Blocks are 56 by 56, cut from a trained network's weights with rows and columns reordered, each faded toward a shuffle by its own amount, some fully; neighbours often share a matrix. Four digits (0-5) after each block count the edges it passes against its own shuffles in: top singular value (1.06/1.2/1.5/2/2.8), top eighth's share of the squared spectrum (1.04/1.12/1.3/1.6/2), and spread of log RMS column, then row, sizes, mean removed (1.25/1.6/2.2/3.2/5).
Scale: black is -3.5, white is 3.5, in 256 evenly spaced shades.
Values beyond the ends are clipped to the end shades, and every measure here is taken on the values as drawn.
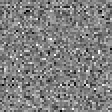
3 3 0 2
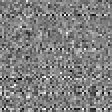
4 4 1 3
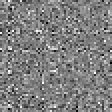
3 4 2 2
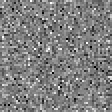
0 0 0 0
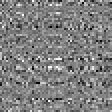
4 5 2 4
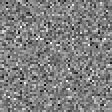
2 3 0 1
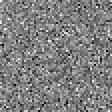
0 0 0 0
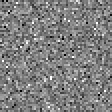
0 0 0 0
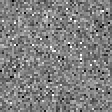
0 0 0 0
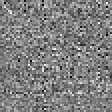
3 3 2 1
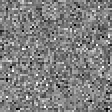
1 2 0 0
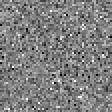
1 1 0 0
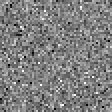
0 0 0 0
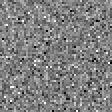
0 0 0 0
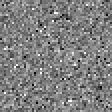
0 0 0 0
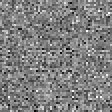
3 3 1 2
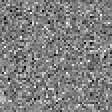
3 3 1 0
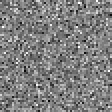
1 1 0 0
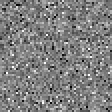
0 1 0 0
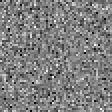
1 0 0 0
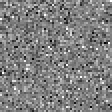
1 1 0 0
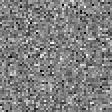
3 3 1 1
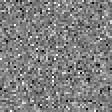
2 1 0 0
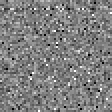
2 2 0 0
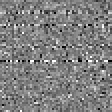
4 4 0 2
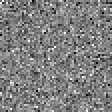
1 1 0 0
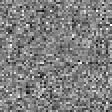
3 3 2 2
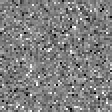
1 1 0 0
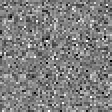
3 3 1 2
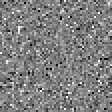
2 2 0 0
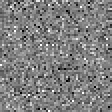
2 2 0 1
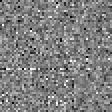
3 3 1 2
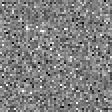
0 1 0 0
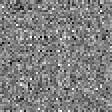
3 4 1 2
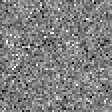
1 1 0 0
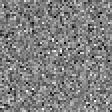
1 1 0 0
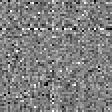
3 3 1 2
